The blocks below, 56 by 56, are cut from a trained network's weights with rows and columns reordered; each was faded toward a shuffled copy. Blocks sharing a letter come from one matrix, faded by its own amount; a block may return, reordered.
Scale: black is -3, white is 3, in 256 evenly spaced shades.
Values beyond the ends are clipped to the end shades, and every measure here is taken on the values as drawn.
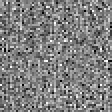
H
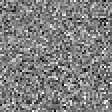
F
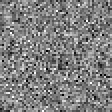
F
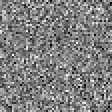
F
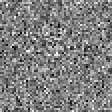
F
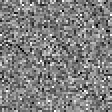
F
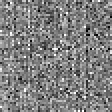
H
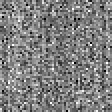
H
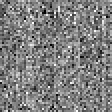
H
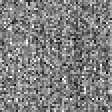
H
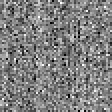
H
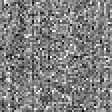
H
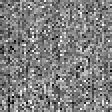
H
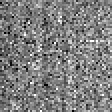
H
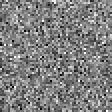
F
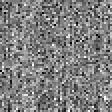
H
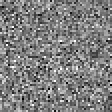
F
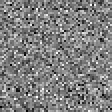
F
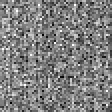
H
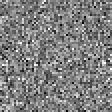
F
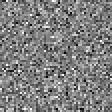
F
